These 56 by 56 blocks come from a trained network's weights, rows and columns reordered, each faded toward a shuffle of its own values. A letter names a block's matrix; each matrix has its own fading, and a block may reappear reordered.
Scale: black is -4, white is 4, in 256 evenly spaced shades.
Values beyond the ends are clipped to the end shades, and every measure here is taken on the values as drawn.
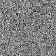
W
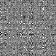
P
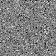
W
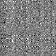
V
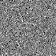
W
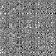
V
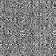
V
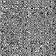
V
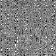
P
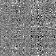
P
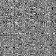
V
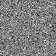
W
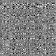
V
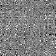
P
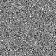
W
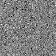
W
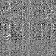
V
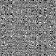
P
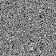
W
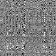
P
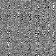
P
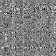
V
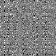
P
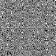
P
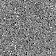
W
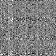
V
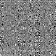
P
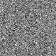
W
